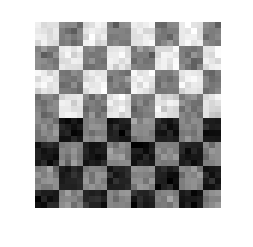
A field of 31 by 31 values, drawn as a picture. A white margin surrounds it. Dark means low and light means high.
Grain: checkered. Seam: horizontal, 50% of the way down, the top part higher. Average level on the scale: 50%. Mirror symmetry: none.
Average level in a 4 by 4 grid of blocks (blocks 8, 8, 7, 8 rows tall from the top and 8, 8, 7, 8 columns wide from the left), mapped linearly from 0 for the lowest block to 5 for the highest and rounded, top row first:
5 5 5 5 / 5 5 5 5 / 0 0 0 0 / 0 0 0 0
